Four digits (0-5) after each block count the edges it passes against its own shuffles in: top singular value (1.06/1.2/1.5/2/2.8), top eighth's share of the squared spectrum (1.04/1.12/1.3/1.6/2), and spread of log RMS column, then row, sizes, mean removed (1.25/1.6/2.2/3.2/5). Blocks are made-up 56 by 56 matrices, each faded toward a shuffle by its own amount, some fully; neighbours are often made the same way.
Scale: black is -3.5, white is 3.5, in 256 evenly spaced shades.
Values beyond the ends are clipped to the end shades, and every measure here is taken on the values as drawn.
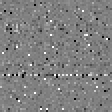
3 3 0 1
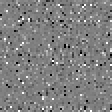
3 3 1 1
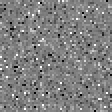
0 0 0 0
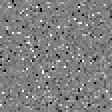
1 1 0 0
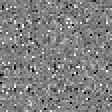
3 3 0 1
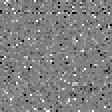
3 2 0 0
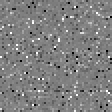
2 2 0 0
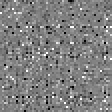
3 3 1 2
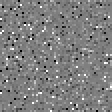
0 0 0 0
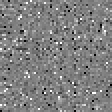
2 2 1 1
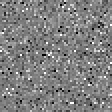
2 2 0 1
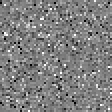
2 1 0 0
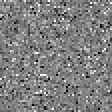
1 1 0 0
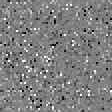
2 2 0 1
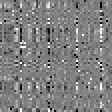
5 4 3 2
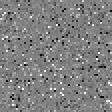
0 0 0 0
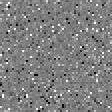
0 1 0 0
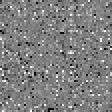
1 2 1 1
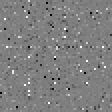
2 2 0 0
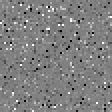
0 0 0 0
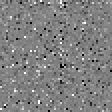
2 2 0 1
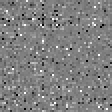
2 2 1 1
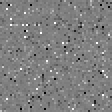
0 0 0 0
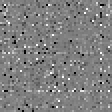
2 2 1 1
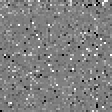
2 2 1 1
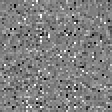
3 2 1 1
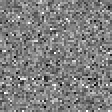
1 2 0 2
